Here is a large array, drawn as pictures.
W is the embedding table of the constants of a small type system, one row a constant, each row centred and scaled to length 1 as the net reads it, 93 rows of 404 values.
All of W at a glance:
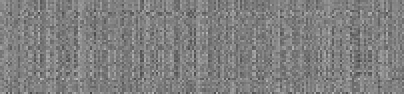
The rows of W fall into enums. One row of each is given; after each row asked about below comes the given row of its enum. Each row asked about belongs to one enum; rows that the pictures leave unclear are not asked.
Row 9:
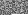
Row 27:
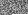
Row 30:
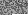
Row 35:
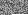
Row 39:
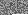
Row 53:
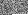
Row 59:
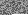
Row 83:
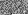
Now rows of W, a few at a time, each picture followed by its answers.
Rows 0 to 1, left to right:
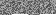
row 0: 59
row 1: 83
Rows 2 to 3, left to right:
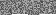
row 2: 83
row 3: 9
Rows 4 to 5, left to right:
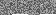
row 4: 39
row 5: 83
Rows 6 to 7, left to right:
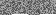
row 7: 83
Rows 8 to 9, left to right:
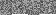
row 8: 83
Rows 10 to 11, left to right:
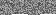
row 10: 35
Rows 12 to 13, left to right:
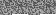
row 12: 30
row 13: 30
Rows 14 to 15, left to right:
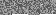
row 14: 30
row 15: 83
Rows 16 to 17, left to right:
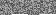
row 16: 35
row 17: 9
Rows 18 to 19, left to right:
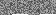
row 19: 83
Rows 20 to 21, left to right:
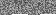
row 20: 27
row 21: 39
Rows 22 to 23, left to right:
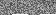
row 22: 39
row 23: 27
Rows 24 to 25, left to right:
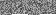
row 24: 83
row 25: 35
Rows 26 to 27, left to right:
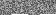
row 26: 9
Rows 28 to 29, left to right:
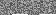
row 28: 39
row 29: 9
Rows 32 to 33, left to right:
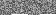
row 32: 9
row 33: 35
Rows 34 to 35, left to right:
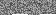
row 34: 39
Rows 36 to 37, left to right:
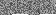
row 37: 83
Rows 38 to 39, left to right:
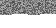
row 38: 59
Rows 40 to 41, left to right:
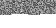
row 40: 9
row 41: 30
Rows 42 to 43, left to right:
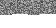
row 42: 39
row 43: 9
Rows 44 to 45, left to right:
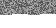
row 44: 30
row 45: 59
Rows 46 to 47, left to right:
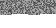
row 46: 83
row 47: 30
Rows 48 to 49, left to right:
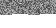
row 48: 30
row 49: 83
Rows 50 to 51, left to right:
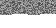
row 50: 59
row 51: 39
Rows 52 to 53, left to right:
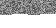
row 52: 59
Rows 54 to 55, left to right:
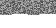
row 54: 59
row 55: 9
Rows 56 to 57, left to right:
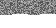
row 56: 39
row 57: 59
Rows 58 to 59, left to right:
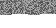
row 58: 83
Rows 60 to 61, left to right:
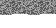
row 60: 59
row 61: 59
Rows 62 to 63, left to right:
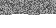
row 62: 35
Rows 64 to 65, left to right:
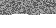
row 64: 59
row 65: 30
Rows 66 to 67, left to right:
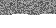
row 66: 39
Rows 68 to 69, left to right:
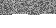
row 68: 53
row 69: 59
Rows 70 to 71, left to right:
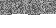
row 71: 53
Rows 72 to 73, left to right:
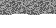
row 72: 59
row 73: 59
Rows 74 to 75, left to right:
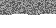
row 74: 59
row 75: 39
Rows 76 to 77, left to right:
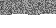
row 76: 83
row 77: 39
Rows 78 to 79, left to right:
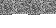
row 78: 53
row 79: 53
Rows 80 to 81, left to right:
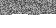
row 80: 27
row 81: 35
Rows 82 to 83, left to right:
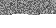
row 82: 39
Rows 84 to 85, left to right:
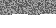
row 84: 30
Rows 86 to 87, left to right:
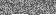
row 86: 35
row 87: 27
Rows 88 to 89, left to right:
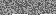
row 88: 30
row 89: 39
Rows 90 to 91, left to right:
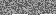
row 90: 30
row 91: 39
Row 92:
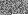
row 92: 83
